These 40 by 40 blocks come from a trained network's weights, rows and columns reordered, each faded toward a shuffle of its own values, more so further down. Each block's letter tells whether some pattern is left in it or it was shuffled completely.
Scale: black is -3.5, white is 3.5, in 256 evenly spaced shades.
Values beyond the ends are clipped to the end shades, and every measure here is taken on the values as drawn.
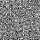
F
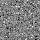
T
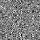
F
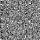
F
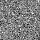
T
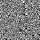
F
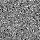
T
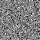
T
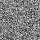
T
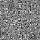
F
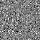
F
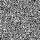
T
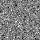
T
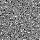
T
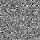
F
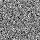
T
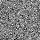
T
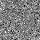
T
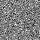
T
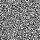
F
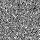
T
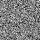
T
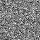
T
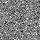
T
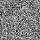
F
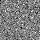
T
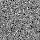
T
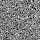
T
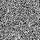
T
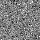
T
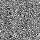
F
